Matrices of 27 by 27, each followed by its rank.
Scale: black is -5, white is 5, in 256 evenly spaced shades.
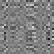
three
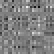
three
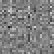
five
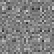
five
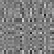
three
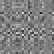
three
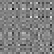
three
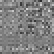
five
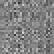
five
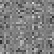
five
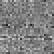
five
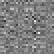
five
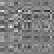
three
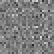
five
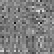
five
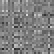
three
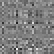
three
